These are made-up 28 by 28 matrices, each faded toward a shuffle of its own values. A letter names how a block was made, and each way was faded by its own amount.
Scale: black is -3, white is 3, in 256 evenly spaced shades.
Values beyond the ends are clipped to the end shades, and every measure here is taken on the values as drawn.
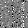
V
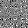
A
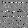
A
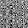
V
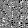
V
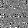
A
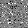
A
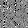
V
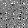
A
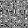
V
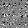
A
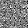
V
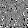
A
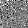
A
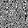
V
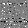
A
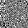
V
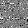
A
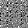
V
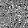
V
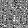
V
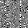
V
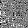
V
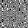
V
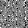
V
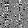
V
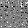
A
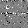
A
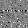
A
